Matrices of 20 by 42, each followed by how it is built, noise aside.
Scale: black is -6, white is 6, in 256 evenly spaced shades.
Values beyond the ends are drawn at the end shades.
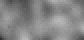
smooth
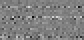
uneven rows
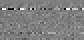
uneven rows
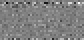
uneven rows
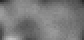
smooth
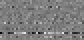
uneven rows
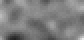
smooth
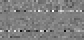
uneven rows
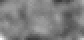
smooth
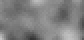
smooth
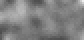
smooth
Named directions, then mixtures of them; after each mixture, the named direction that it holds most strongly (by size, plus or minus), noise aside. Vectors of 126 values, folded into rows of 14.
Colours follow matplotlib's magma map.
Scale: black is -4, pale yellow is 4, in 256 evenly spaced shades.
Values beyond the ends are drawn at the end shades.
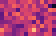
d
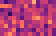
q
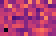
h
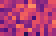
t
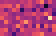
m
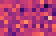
m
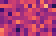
d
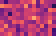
q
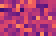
t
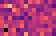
h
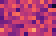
d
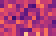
t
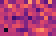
h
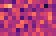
m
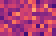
d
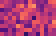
t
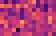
q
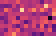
m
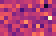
m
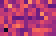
h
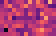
h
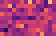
h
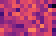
d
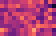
d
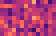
q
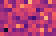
h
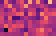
h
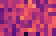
t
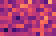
h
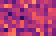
q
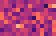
d
